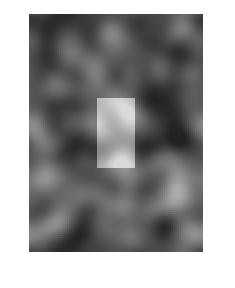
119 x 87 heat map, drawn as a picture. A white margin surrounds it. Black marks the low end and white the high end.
Odd patch: higher, in the centre. Histogram: skewed, a long tail of high values. Ninth with the highest average: centre. Roughest part: centre.
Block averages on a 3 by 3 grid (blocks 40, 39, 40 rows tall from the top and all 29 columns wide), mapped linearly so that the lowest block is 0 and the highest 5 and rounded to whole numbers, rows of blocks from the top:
010 / 150 / 222
